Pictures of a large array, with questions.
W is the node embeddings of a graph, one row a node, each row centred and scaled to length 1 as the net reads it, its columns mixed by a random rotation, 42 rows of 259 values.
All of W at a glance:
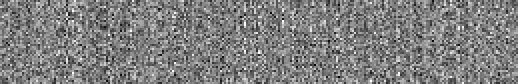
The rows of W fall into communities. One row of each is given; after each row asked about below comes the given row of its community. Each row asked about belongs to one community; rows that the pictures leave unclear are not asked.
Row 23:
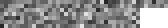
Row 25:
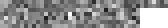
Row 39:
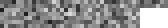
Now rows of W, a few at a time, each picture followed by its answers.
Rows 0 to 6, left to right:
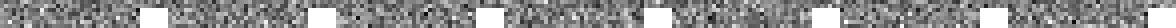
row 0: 25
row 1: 39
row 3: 25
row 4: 39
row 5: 39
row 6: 23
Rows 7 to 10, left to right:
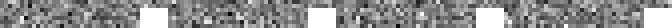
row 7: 23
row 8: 25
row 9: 23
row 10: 39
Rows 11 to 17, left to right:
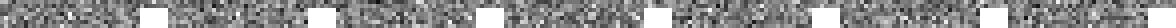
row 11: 25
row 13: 39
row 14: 23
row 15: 23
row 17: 23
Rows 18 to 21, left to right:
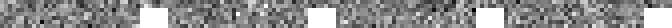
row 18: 23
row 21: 39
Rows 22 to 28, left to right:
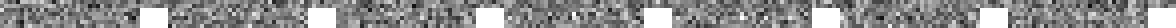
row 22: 25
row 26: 25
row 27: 39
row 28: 23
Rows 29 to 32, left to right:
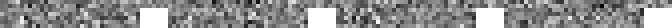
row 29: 23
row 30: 23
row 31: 23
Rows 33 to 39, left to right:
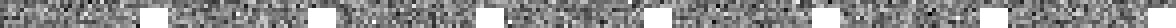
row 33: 23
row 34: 39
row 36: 39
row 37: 23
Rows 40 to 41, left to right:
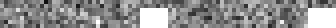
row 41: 39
